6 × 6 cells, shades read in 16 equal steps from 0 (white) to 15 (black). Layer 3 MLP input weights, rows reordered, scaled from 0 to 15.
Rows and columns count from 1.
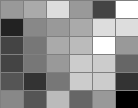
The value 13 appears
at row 2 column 1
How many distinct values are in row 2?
5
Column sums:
58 50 31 30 25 44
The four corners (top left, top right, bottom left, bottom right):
6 0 7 15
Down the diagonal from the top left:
6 7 5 3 3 15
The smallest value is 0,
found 2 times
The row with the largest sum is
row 6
